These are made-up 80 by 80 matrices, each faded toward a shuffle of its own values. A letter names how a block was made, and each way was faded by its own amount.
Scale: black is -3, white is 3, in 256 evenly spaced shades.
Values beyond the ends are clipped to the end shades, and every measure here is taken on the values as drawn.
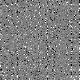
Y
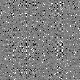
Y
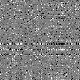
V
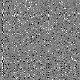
Y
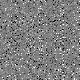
Y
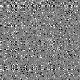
V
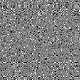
V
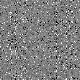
Y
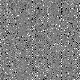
Y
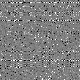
V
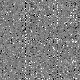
Y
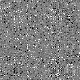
Y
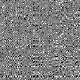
V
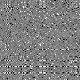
V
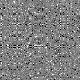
V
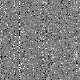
Y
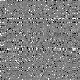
V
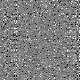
Y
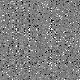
Y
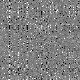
Y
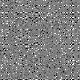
V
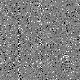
Y
